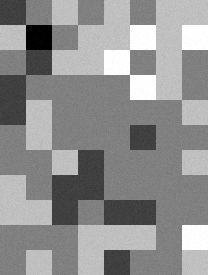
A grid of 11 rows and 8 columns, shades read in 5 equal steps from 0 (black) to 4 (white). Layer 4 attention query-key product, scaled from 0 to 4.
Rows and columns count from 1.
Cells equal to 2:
44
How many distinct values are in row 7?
3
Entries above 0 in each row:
8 7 8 8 8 8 8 8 8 8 8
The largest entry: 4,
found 5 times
